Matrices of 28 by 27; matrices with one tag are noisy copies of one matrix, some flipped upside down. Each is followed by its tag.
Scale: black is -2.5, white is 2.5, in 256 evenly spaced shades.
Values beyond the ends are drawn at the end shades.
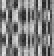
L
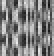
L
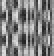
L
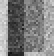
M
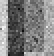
M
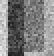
M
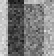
M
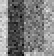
M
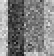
M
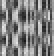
L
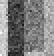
M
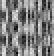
L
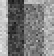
M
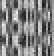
L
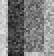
M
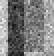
M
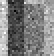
M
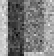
M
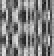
L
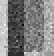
M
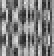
L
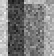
M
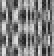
L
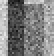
M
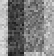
M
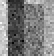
M
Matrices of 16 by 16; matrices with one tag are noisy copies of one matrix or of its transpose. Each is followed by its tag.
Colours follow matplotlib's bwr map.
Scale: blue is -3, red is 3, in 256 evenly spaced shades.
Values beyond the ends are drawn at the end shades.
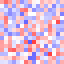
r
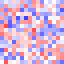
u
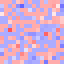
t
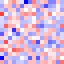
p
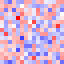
t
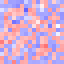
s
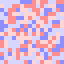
s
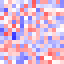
p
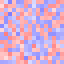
t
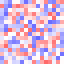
s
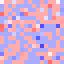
t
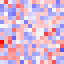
r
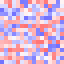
r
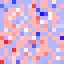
s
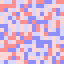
t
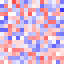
p
